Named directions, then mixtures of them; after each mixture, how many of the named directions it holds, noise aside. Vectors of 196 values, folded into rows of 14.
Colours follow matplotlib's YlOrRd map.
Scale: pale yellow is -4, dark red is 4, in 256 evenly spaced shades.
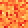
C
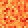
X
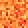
two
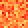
one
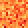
two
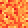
two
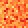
one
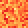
two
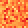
one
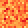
one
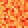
one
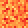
one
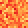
two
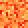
one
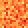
two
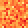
two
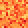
two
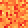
one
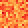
one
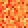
one
